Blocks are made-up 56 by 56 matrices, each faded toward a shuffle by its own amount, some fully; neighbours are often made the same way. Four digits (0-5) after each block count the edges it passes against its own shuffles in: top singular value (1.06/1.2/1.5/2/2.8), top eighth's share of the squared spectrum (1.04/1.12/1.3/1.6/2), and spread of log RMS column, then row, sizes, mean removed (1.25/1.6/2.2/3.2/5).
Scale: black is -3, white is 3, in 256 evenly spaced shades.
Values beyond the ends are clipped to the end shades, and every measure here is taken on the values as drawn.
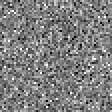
0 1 0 0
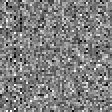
1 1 2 0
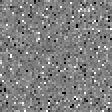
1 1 0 0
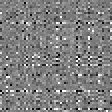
4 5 2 3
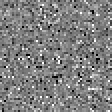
1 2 1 2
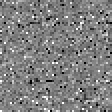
1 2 0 2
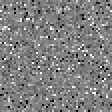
0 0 0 1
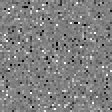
0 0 0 0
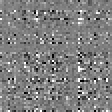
2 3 3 4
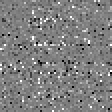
2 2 1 2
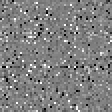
2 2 1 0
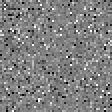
1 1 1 1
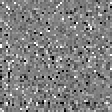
3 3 1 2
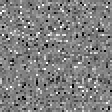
2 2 0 1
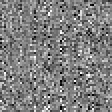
1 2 3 0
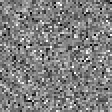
0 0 0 0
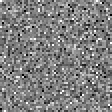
0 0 0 0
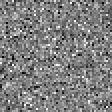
0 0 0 0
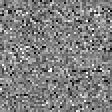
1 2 0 2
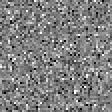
0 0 0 0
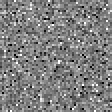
0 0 0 0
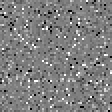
2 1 0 0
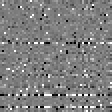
4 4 0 3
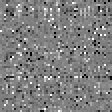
3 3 1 1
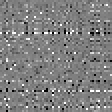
4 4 2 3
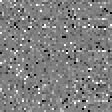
3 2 0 1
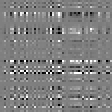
5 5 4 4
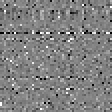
4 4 1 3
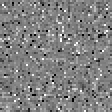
2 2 0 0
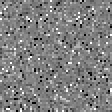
1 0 0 0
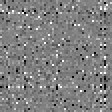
4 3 2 1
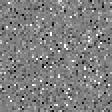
2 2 0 0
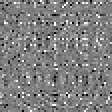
4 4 2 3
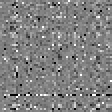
4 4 2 2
